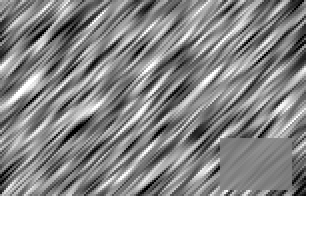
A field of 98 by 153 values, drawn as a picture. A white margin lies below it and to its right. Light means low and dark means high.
An odd patch, calmer than its surroundings, sits in the bottom right. Neither half mirrors the other. The bottom right is the smoothest part. The values follow a bell shape. Streaks slant up to the right.
